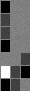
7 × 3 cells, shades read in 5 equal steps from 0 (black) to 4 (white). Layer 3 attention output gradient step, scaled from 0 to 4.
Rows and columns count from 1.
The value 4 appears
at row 6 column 1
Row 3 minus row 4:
1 0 0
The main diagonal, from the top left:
0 2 2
